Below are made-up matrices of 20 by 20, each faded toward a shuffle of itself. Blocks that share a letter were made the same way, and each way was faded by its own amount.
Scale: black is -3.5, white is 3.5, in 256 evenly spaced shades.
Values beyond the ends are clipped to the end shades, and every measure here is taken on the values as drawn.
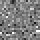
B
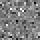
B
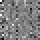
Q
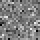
B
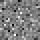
B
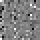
Q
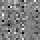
Q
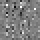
Q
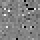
B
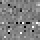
B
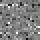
B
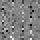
Q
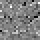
B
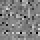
B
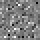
B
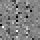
Q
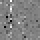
Q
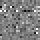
B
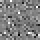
B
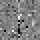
Q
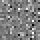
Q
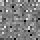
B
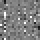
Q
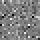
B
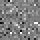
B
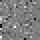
Q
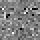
B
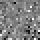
B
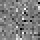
Q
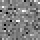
B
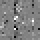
Q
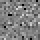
B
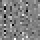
Q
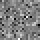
B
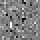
Q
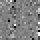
Q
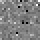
B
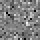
B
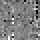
Q
